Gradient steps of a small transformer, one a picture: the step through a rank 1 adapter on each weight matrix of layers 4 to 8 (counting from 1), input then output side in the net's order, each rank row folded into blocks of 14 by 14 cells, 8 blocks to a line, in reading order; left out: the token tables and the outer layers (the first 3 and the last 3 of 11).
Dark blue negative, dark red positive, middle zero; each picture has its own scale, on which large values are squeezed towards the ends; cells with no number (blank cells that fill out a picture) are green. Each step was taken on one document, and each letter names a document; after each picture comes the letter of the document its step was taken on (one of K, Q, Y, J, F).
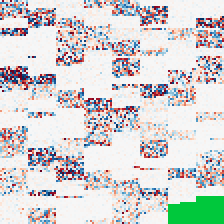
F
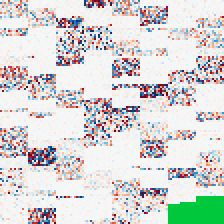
F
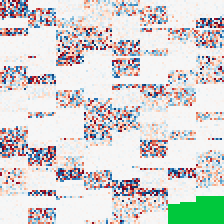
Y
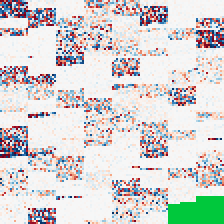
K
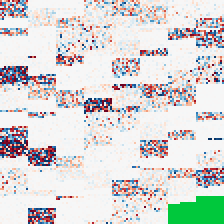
Y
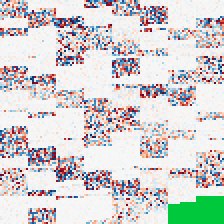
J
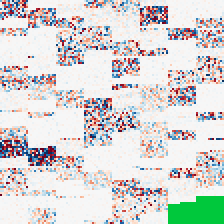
Y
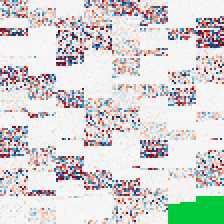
K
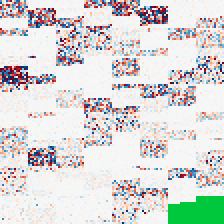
F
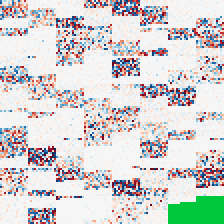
J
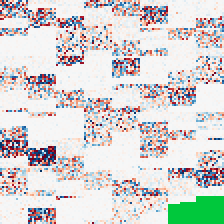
Y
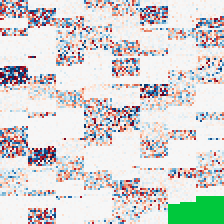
Y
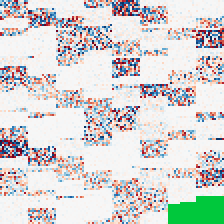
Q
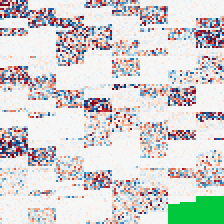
Q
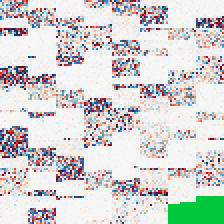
J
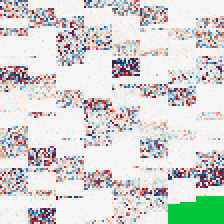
J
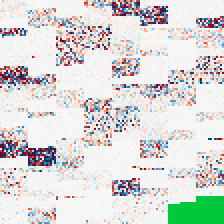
F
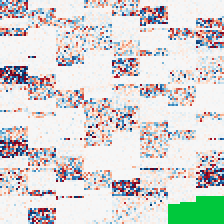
J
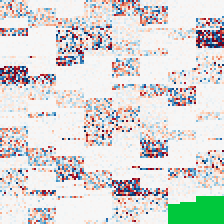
K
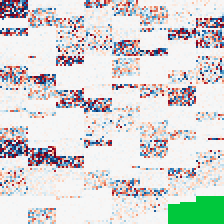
Y
